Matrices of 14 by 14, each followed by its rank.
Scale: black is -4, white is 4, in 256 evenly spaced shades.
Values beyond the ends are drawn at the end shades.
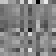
two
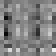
two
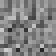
three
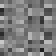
two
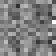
three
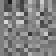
three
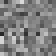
three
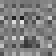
two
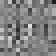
three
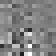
two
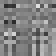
two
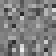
three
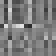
two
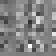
three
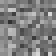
three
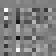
two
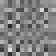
two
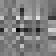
two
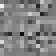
three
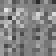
three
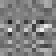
two
